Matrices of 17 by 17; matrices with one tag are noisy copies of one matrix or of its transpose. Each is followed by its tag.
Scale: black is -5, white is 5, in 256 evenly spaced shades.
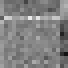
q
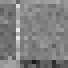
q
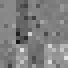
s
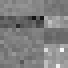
s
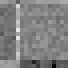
q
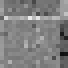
q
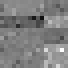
s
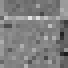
q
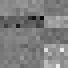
s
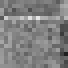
q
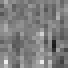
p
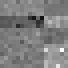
s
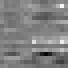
p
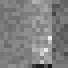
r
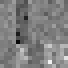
s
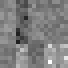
s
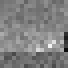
r
